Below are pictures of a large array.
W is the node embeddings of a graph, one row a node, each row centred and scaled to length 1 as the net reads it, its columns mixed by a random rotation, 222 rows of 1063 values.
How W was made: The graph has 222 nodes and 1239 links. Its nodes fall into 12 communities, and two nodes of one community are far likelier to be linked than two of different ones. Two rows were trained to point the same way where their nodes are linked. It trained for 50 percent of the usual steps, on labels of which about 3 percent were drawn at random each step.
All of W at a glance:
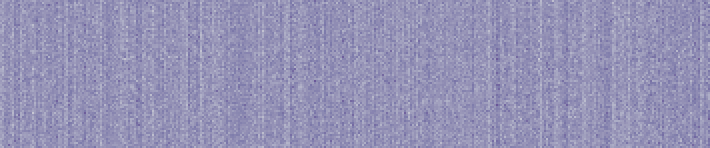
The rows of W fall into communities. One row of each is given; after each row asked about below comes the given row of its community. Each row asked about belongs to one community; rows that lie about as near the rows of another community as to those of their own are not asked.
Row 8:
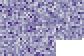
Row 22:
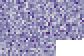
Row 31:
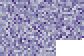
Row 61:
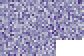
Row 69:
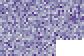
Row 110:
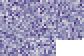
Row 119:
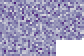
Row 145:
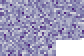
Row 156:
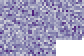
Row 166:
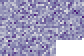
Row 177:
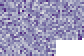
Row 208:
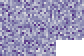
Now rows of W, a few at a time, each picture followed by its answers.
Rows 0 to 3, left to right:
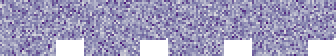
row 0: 145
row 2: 119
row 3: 8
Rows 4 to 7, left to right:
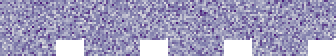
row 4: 61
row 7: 22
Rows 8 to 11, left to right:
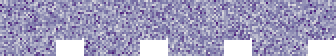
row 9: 156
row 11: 31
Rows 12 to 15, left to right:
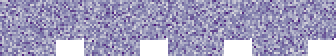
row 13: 166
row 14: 8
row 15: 208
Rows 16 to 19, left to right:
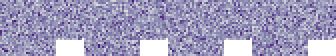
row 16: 177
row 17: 31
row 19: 31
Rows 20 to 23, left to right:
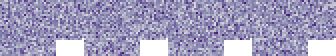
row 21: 69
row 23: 166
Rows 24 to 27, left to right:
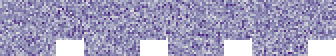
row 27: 208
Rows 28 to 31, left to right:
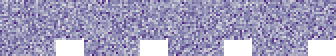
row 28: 110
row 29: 31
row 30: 31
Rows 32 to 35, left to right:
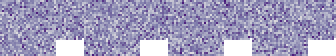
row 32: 156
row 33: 31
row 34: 31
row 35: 177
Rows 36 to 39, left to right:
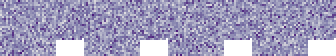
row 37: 208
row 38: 22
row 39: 61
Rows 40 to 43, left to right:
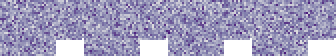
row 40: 22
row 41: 156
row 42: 119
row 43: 31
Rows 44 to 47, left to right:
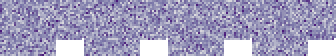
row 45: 69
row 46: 145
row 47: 177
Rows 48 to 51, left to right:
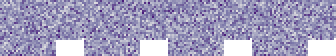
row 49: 61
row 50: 69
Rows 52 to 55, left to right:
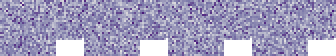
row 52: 156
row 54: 166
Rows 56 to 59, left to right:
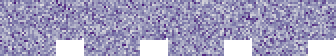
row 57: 156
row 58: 8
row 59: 166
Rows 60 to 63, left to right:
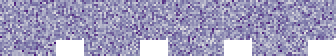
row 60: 61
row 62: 156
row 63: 8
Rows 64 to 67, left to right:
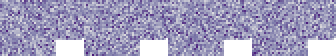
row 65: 31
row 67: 110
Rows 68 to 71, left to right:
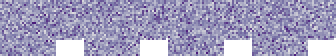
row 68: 145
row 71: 110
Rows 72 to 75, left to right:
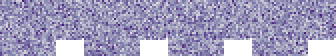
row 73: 156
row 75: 166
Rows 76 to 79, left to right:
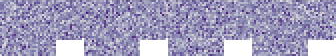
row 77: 166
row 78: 8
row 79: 8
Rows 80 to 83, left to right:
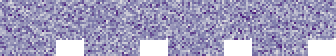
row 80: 22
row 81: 8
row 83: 145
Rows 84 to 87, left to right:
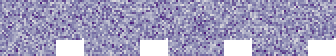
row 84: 61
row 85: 8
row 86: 119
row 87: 156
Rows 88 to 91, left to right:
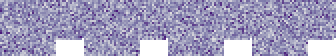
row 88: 156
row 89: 177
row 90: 156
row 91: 61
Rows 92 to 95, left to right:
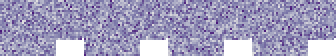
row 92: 177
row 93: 8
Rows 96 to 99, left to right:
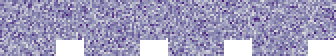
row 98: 119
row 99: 22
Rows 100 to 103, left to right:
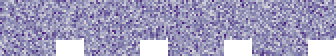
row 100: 166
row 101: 145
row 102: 8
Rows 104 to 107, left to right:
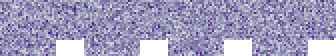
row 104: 145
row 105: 22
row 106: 156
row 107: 177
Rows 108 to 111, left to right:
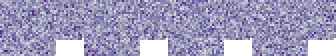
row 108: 177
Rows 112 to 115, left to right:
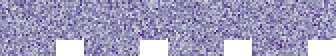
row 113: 31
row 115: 110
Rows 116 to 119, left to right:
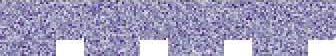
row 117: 208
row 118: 8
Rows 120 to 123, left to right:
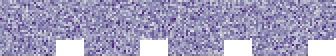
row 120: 145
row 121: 145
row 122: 22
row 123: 208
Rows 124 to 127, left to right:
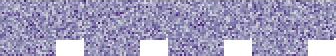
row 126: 119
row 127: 8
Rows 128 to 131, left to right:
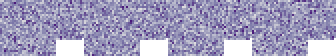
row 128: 177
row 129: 145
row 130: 177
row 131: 177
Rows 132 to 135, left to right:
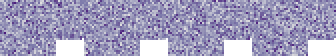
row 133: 119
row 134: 177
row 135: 208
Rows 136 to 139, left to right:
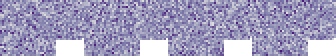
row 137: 22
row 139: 166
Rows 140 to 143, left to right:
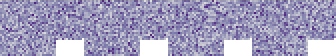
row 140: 61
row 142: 8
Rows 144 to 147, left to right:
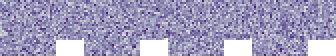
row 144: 208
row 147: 8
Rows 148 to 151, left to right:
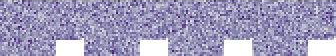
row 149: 156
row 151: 69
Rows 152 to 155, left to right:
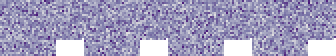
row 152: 8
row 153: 208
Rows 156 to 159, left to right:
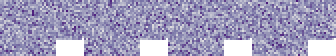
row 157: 156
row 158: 166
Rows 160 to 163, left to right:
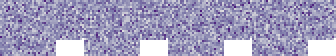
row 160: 61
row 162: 8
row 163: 156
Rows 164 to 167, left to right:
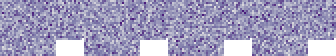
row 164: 61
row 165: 31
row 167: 110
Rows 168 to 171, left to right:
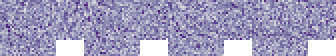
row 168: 22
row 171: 177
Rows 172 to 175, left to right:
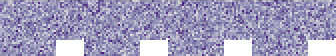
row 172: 31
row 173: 208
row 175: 110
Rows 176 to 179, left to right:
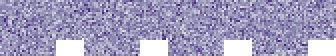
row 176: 22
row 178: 156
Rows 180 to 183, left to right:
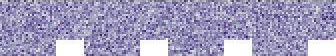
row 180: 208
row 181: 31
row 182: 61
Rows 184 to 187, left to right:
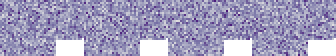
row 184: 8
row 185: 61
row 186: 177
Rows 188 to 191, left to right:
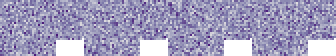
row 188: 61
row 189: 31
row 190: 208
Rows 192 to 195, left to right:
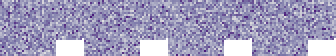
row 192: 208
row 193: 119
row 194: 31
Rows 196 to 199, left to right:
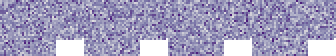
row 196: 69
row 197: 177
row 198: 69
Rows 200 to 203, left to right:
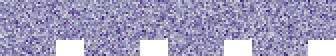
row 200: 208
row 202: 31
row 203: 61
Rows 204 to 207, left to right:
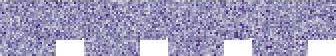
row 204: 69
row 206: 145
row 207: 31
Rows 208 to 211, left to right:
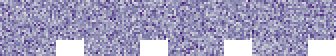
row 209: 177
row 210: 110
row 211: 177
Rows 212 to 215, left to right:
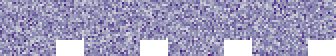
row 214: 156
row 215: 166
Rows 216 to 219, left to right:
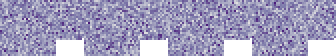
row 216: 177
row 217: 208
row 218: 61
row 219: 22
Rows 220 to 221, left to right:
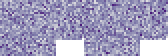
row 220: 156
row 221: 69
